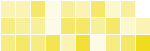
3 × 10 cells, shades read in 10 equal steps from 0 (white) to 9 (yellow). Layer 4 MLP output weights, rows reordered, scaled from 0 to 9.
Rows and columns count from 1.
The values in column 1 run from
3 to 5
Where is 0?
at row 1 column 10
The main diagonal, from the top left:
3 4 5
